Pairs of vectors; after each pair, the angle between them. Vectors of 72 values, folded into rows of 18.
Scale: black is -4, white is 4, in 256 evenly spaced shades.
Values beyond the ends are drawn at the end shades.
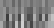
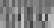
nearly parallel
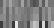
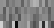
nearly opposite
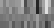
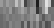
nearly parallel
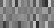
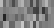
partly opposed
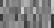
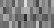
partly aligned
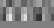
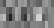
nearly opposite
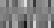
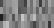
partly opposed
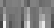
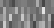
partly aligned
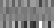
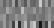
nearly opposite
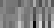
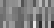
nearly opposite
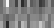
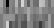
nearly opposite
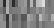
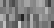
partly aligned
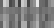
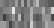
orthogonal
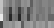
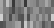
partly aligned
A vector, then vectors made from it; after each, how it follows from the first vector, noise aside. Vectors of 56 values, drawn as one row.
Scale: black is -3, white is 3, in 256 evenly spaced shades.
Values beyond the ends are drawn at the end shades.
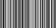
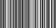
copied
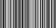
copied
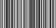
negated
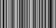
sign-scrambled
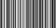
reversed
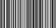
reversed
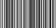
negated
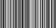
copied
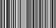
reversed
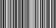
copied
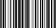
scaled up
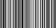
copied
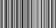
sign-scrambled
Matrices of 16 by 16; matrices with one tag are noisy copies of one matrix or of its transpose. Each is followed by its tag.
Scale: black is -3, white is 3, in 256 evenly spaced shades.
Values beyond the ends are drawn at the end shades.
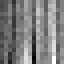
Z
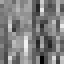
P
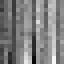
Z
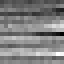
Z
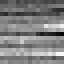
Z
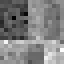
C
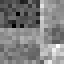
C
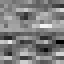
P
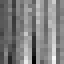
Z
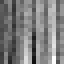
Z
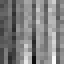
Z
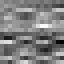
P
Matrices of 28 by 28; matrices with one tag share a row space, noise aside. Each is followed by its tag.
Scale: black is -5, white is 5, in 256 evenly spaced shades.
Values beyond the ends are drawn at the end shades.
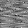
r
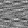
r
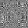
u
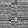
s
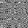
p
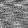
r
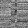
s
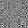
u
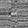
s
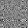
u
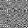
p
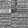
s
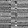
s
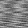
r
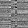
s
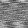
r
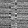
s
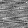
r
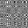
p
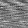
r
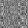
u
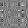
u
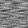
r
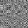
p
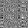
u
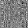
u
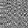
p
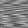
r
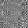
u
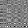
p
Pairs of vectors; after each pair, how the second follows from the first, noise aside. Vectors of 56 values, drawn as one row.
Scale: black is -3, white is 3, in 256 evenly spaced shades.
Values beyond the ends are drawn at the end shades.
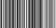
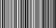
negated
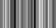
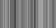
shrunk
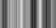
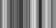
negated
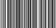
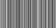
shrunk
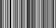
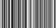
negated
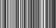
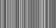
shrunk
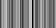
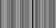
shrunk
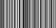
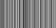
shrunk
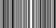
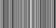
shrunk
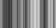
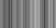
shrunk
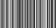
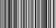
negated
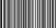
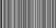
shrunk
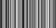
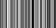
reversed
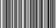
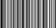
negated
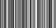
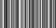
reversed
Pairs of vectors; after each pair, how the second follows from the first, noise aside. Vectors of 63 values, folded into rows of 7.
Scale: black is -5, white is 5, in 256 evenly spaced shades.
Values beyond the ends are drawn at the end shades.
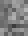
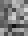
scaled up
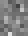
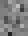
negated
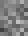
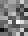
scaled up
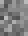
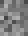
negated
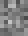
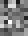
scaled up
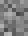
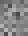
sign-scrambled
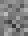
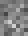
negated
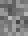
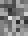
scaled up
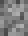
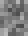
negated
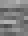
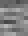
negated
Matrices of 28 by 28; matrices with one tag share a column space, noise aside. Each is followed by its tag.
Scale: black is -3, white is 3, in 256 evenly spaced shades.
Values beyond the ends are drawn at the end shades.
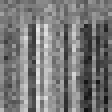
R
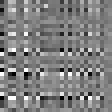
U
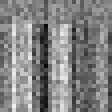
R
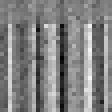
R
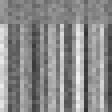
R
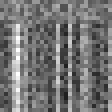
R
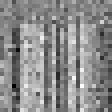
R
